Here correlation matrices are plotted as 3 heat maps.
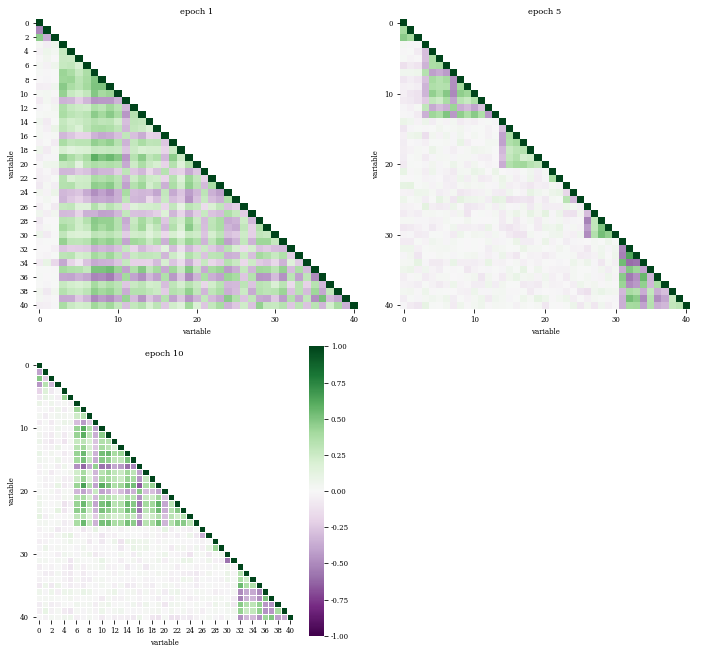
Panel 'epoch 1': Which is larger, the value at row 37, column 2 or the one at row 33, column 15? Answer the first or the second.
the second
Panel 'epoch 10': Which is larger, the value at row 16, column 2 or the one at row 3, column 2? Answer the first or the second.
the first
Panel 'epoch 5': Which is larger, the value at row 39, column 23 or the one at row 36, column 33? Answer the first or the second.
the first
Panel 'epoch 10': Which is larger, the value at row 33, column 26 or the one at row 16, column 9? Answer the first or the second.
the second
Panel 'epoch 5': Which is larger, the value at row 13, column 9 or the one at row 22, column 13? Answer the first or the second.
the first
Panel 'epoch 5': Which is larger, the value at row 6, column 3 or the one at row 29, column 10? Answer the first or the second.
the second
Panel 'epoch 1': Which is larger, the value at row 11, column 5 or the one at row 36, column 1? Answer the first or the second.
the second
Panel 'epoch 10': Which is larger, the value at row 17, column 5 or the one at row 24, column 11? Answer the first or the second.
the second
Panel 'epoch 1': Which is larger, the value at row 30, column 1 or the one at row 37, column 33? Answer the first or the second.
the second
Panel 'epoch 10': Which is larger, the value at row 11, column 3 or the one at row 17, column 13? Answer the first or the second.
the second
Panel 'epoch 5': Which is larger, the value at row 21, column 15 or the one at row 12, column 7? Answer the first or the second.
the second
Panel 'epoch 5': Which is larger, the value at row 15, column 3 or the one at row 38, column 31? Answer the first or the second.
the first
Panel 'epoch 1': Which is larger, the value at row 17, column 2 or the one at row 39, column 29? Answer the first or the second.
the first
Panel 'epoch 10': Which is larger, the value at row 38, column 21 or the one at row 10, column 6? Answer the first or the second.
the second
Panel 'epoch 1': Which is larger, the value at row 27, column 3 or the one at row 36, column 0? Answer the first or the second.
the second
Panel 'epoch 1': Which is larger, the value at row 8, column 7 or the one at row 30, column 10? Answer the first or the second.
the first
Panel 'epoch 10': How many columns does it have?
41
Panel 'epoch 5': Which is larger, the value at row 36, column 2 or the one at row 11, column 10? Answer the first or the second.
the second
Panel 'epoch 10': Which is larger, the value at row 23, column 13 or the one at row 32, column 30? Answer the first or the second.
the first
